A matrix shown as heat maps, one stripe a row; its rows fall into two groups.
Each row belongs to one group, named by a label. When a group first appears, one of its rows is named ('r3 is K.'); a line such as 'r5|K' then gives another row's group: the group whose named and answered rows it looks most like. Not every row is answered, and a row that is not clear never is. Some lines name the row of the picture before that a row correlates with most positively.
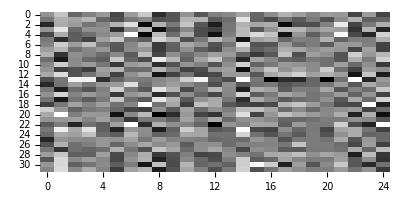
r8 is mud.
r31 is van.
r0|van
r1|van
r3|van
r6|van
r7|van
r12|van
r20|van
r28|van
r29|van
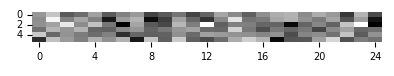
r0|van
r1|van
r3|van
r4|mud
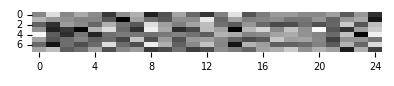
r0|van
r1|mud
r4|mud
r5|mud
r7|van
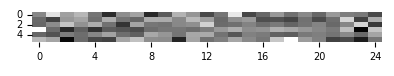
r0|van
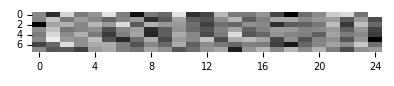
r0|mud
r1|van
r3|van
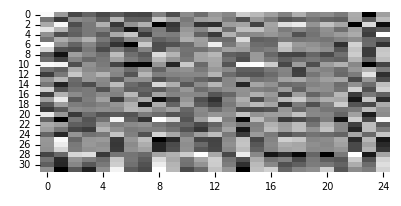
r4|mud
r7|mud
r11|mud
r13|van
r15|mud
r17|van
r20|mud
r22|van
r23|van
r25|van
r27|van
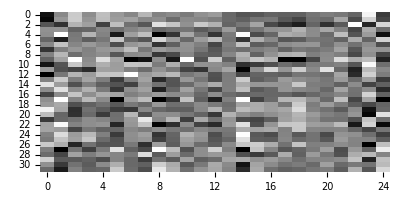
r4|van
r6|van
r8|van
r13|van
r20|mud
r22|van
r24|van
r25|van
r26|mud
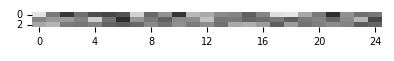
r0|mud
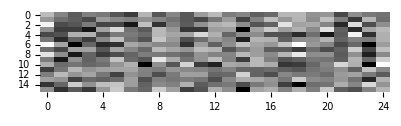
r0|mud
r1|van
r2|mud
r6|mud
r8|mud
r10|mud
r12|van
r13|mud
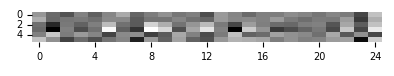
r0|mud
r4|van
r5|mud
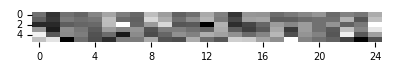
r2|mud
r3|mud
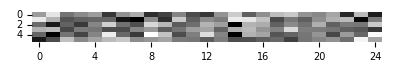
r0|van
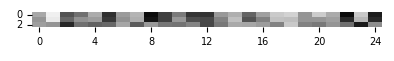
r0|van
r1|van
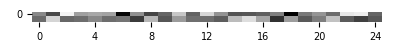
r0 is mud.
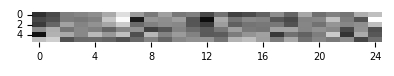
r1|mud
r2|mud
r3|van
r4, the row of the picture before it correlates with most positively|1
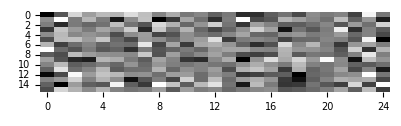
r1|van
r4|van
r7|mud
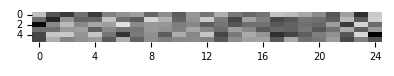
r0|mud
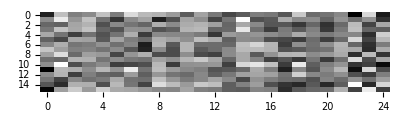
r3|van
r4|mud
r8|van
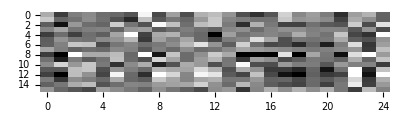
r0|mud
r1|mud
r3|van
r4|mud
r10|van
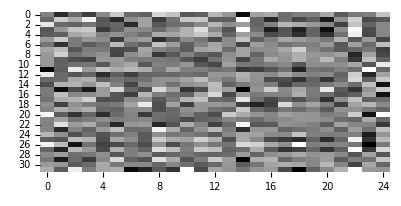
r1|van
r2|mud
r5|van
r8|van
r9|van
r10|mud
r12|mud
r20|mud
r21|van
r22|van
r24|mud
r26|mud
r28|van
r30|van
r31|mud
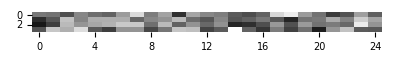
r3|van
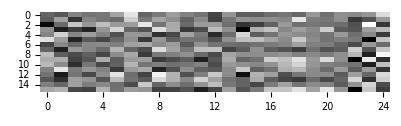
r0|mud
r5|mud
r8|mud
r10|mud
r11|van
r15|van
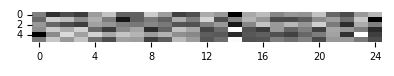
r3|van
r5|van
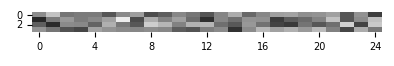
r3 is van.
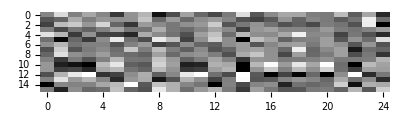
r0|van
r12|van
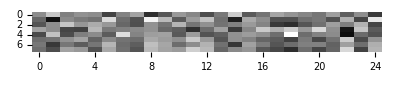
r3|van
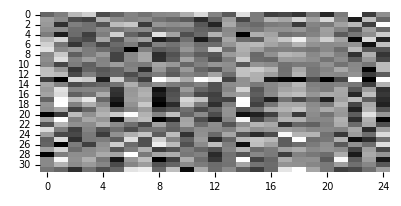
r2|mud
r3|van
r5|van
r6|mud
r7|mud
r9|van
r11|mud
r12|mud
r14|mud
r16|van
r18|van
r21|van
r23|mud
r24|mud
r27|van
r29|van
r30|van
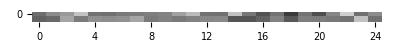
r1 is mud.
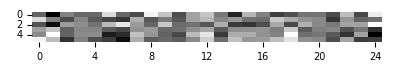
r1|mud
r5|mud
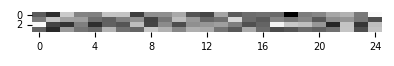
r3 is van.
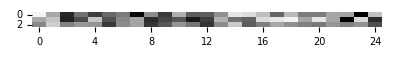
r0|mud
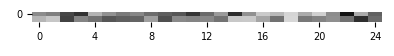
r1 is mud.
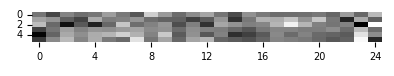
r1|van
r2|mud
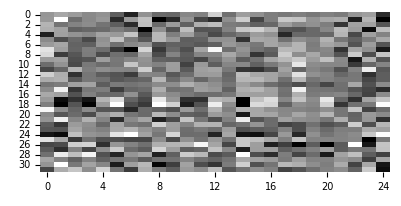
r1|van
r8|mud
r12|mud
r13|mud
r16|mud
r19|mud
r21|van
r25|mud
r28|van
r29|mud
